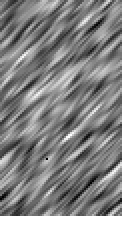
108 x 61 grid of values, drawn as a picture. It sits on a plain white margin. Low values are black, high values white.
No overall slope runs across the table. On average the colour sits 50% of the way up the scale. Streaks slant up to the right. One lone cell stands out, far lower than its neighbours. The halves do not mirror each other.
